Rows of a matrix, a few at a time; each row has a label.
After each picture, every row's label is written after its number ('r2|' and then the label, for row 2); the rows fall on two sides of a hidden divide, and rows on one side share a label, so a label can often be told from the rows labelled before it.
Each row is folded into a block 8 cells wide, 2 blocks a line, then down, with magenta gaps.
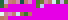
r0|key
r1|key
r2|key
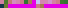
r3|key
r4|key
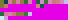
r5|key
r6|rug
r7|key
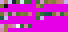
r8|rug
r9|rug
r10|key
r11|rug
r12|key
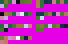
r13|rug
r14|rug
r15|rug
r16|rug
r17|rug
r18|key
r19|key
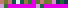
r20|key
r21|key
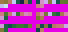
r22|key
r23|key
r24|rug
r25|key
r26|rug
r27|rug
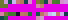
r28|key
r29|rug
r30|rug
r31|key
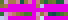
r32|key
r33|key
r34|key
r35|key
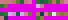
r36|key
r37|rug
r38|rug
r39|key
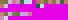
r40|key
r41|key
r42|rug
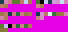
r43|rug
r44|rug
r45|rug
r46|key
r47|rug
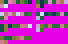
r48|key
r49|rug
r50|key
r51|rug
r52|rug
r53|rug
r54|rug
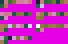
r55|rug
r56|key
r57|key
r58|key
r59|key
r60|key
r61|rug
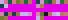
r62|key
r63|rug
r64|rug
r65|rug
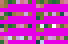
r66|rug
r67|rug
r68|rug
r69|key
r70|rug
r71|key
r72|key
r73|key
